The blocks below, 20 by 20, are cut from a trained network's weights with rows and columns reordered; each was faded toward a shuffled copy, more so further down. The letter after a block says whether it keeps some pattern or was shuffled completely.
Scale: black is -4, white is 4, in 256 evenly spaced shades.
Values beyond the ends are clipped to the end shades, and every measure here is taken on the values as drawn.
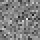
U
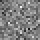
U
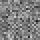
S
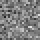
U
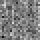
S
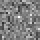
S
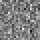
S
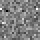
U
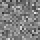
U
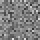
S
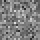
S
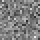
S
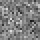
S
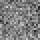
S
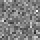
U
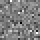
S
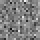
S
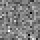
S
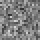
S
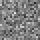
U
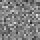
U
